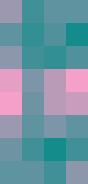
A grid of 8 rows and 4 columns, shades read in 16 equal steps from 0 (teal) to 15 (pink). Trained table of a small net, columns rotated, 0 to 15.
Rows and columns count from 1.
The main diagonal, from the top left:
9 2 2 15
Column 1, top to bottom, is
9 5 8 14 15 9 6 5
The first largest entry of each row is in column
1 1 1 4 1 1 1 4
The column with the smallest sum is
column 2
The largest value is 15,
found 2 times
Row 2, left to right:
5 2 4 0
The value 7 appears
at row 4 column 2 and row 6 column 3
